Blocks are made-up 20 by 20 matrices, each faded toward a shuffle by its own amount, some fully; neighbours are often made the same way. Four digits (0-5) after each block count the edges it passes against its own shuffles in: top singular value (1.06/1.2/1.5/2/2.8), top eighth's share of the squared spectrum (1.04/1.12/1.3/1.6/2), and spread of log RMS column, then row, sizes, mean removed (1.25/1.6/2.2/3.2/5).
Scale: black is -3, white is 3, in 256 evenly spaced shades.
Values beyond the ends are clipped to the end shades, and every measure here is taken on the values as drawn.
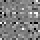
3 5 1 2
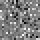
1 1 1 0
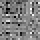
3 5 2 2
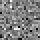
2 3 0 1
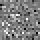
1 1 0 1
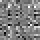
3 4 2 1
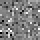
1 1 1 0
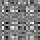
4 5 3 3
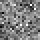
1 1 0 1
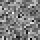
0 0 0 0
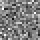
0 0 0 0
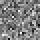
1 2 0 0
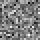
0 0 0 0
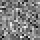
0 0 0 0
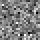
0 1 0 0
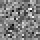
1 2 1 0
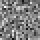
0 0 0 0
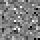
0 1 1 0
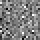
1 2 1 0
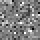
0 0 0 1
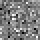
0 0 0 0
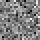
0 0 0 0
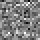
2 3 0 0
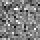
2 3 0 0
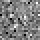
1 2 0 0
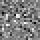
1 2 0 0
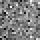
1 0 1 0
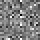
3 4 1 1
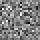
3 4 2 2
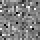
0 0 0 1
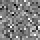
1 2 0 0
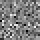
1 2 1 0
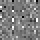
3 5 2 1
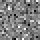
0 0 0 0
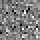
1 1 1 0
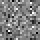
2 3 1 0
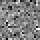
2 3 0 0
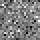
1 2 0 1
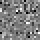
2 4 1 1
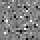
1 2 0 0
